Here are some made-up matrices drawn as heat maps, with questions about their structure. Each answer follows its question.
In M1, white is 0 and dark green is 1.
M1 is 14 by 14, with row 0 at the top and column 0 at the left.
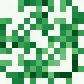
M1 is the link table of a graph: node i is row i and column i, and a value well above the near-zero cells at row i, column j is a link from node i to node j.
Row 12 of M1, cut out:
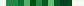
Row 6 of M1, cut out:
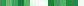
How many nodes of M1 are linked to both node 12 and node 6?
8
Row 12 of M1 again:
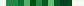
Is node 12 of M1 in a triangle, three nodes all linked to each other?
yes
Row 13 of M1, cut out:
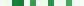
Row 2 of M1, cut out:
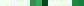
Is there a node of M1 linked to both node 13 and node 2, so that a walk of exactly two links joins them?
yes
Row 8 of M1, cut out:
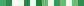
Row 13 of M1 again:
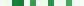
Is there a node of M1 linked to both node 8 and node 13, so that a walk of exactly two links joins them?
no
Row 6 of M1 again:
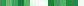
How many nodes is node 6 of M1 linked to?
10
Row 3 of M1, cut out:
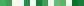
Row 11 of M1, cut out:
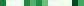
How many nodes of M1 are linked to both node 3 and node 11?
6
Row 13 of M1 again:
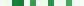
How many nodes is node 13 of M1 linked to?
5
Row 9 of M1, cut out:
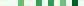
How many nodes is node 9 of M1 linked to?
5
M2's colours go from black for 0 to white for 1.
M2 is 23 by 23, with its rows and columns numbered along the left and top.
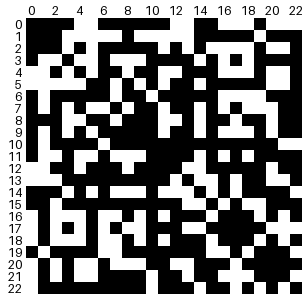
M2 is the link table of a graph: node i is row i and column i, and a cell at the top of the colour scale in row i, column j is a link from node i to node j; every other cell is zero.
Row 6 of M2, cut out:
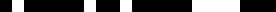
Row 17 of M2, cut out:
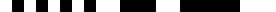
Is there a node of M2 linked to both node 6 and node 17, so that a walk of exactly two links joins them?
no
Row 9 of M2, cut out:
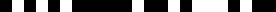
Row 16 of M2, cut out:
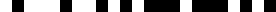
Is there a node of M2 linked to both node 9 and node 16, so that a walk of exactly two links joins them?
yes
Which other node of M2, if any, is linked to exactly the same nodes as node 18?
node 16
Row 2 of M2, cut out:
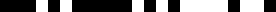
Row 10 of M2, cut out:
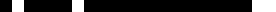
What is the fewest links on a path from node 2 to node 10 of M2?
2
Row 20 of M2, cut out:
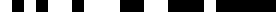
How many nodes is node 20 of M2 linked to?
10
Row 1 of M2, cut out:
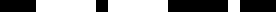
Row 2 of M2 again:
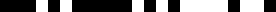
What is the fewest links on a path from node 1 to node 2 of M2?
2
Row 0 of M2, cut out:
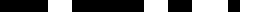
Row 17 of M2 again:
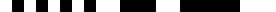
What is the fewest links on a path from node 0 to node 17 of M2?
1
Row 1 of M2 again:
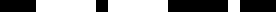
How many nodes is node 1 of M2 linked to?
11
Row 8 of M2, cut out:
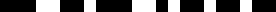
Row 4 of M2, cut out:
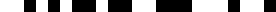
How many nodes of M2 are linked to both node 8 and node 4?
5
